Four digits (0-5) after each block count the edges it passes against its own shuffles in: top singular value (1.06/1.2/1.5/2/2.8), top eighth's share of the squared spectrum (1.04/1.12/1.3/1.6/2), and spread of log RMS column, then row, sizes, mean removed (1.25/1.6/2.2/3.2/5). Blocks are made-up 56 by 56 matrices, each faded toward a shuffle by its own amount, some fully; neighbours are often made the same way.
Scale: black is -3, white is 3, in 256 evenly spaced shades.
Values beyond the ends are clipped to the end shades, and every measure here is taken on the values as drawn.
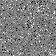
0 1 0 0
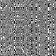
4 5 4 2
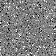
2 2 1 0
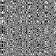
4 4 3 2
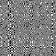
4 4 3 2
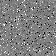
0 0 0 0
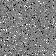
2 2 0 0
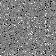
2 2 1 0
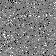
0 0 0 0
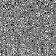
3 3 1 1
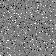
1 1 0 0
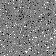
0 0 0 0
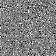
0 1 1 1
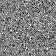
0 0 0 0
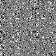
1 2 2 2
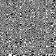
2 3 3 3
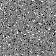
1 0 0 0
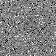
1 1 0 0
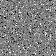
1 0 0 0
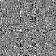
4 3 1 1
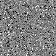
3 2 1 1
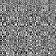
4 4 3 3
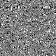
3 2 0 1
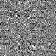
4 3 2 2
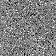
2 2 0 0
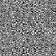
4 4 2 2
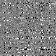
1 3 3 3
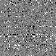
2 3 2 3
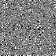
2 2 2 2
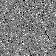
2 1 0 0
